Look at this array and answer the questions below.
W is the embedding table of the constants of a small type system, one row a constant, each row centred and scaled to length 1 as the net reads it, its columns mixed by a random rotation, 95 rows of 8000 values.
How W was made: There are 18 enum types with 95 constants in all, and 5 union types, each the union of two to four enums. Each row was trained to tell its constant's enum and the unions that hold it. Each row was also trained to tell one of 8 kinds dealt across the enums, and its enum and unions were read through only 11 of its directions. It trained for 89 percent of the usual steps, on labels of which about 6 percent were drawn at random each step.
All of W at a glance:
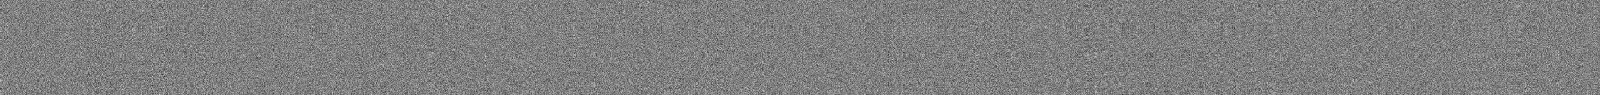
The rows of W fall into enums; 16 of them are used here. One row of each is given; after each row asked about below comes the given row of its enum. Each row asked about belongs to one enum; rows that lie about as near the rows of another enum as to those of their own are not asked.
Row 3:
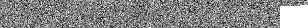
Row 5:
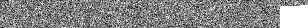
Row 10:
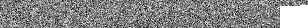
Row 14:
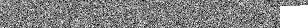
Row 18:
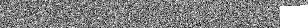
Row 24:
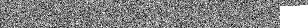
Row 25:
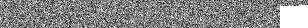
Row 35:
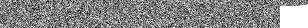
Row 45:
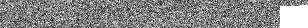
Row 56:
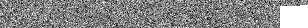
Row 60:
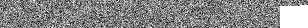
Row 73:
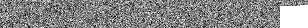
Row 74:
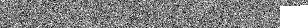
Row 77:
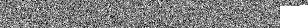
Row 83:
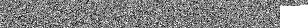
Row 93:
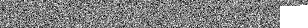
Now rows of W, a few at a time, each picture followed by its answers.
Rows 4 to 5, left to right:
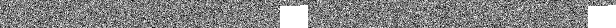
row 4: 60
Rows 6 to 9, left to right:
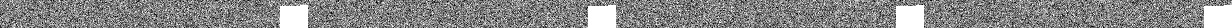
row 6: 5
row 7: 74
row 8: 93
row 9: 77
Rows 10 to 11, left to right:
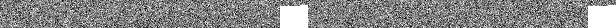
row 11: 60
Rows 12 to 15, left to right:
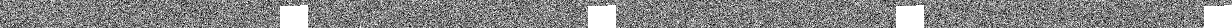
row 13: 60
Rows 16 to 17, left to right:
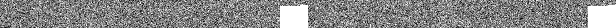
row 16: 10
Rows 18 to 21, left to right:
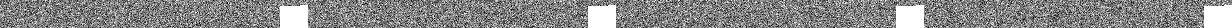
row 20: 83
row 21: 83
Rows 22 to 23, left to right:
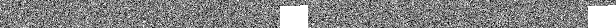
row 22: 14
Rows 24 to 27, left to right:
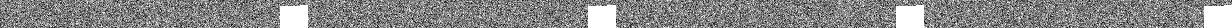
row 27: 35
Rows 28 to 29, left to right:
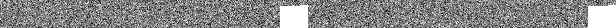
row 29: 74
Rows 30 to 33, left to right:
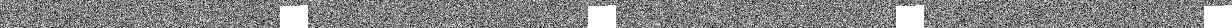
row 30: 24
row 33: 3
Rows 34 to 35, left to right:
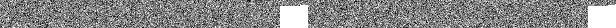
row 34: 73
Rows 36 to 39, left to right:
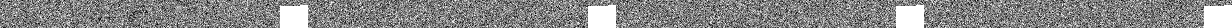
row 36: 83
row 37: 14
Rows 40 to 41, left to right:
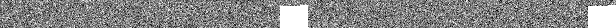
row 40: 5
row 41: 3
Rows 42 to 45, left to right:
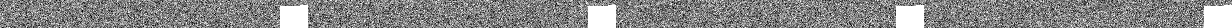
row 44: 77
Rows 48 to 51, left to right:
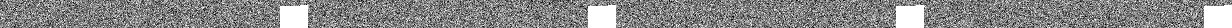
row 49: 24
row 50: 25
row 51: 18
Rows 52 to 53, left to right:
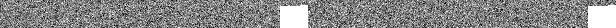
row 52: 10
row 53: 56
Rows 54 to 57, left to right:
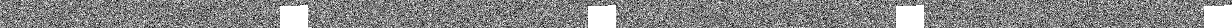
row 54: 14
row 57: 10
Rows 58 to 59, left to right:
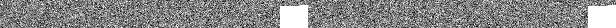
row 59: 18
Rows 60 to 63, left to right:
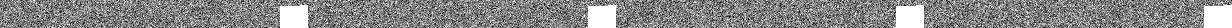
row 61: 74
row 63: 25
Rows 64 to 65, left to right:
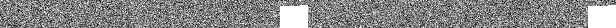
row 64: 45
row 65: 60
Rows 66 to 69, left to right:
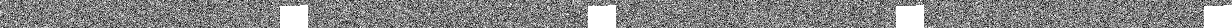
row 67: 60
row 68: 35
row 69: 45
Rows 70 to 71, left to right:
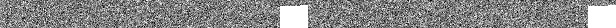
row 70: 14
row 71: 5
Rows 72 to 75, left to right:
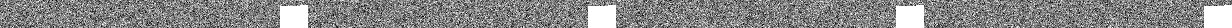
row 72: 83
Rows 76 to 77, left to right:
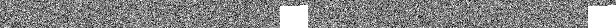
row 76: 45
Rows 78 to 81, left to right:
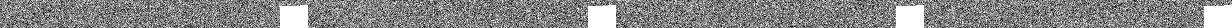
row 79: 45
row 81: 45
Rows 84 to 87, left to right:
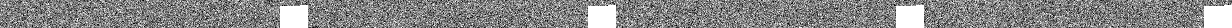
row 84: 14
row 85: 10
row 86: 56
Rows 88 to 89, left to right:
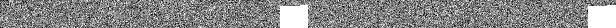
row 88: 5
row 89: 77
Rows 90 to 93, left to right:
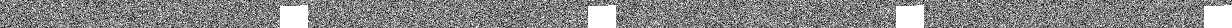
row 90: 83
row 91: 56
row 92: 35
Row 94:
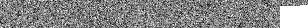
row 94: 35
